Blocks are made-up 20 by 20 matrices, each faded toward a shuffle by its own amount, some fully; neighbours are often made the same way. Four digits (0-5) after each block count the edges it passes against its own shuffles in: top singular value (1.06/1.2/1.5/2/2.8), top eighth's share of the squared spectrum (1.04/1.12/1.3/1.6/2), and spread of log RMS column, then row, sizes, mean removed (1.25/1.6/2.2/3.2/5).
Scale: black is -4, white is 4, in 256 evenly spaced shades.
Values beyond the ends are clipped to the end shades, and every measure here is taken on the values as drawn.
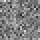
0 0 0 0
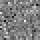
0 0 0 0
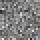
1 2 0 1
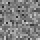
0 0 0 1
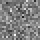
0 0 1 0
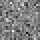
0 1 0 0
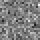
0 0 0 0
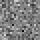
0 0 0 0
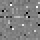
1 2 0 0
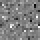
0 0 0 0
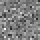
1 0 1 0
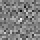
2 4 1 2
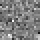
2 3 1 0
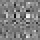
3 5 2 2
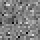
2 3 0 1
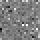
1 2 1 0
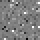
0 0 0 0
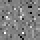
1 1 0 0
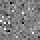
0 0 1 0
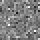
0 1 2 0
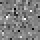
1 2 0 0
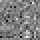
3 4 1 1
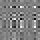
4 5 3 3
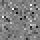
0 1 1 0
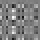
4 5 4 3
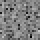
1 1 0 0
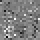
2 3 1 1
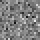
1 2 0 0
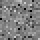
0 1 1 0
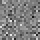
3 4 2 1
